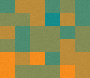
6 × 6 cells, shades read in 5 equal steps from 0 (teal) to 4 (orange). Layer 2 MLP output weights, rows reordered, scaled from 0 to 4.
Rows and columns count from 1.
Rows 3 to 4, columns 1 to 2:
3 1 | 2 1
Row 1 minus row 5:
-3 0 -1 0 -1 -2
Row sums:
11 11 11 12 18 17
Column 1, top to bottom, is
1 2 3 2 4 4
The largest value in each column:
4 3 4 2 4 3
